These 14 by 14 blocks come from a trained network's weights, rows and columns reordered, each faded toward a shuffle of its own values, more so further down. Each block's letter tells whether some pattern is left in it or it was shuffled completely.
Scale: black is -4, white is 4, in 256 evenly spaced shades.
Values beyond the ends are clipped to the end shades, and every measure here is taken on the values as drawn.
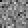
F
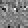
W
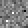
F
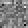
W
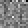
W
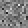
F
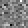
W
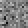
F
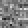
W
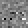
W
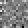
W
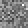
F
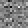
W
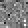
F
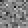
F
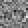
W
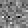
W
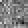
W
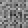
W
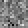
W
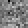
W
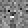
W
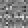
W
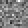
F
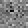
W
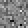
F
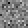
F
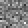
F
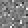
F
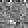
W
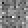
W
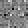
W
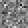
F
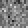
F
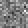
F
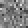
W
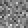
F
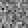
F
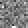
F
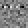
W
